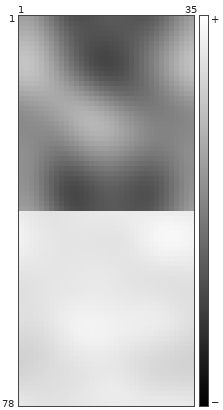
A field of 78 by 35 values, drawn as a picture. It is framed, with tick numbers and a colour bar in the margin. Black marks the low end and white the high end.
The table splits into 2 rows of 1 panel. Panel 1,1: middling, smooth, strong in contrast. Panel 2,1: very high, smooth, faint in contrast.
